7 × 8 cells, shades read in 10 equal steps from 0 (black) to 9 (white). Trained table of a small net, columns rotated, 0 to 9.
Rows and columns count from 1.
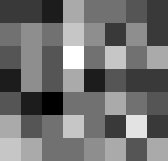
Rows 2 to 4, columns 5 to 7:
5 2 5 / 4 7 4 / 1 3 2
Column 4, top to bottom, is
6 7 9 6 4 7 4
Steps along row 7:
down down same up up down up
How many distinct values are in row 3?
6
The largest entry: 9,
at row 3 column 4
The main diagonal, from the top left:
2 5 3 6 4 2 3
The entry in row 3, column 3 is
3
